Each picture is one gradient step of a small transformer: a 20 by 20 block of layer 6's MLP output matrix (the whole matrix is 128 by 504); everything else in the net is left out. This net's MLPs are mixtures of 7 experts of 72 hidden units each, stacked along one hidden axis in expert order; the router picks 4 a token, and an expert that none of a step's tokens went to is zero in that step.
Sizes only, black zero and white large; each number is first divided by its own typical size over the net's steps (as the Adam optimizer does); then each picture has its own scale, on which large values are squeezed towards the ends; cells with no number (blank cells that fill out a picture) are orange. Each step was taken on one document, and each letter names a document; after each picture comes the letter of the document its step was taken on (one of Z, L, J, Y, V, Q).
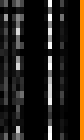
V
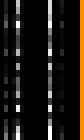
V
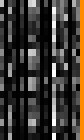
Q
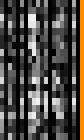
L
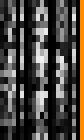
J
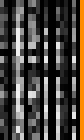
Q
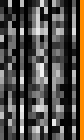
J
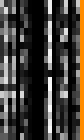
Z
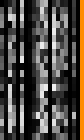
J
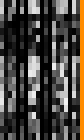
L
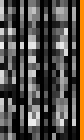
L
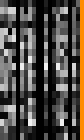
Z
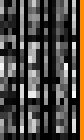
Q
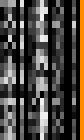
J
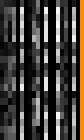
Q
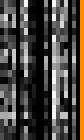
Z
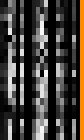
J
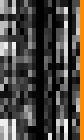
Z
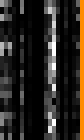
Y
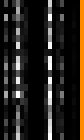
V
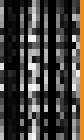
L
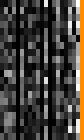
Q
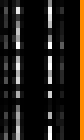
V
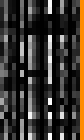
Y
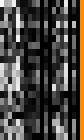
Q
